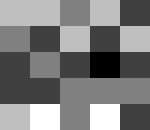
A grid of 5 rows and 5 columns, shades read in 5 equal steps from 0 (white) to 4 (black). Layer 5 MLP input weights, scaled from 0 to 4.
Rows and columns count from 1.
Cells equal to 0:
2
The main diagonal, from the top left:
1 3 3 2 3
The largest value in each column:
3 3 3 4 3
